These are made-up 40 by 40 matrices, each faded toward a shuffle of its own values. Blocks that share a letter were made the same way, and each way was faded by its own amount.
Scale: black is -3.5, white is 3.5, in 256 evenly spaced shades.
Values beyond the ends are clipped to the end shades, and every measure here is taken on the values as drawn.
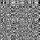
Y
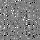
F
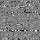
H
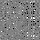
F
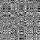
Y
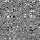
F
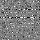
H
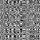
Y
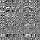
Y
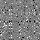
F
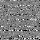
H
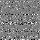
H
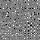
F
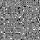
F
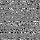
H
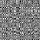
Y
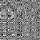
Y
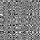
Y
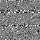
H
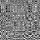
Y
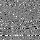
H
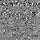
H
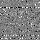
H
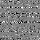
H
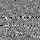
H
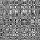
Y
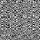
Y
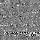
H
